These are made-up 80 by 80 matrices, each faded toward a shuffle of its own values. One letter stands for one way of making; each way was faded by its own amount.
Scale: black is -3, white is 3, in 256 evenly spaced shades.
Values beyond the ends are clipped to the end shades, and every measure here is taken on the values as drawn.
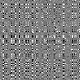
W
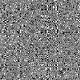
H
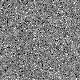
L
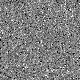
L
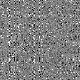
H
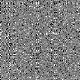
H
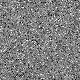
L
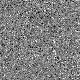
L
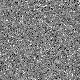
L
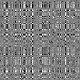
W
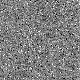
L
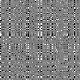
W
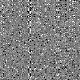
H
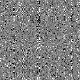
H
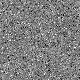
L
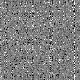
H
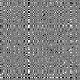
W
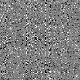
H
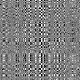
W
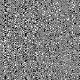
H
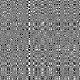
W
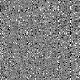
H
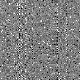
H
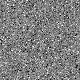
L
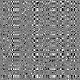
W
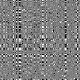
W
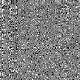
H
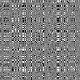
W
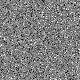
L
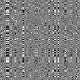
W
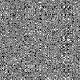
H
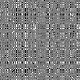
W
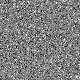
L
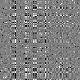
W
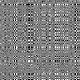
W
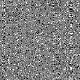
H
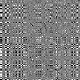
W
